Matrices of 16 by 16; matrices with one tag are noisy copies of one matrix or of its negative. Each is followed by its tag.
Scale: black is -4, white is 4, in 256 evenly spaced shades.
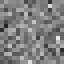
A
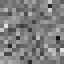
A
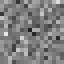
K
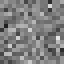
A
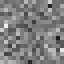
A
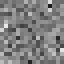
A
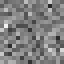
A
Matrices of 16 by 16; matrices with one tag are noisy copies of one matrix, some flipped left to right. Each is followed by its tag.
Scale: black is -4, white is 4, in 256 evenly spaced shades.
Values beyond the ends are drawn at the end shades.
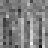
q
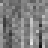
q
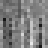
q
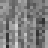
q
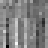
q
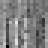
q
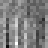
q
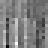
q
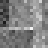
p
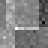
p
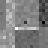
p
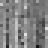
q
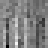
q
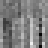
q
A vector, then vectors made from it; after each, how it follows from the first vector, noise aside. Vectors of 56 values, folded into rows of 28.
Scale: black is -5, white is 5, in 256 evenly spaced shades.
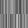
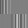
partly zeroed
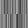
sign-scrambled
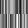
scaled up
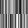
scaled up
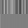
partly zeroed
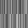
sign-scrambled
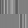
partly zeroed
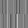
partly zeroed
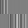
partly zeroed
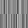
sign-scrambled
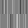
partly zeroed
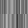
sign-scrambled
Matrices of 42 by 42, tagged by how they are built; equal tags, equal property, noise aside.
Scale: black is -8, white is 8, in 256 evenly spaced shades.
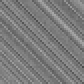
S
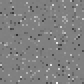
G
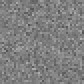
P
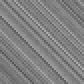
S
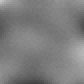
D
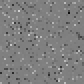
G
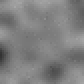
D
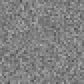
P
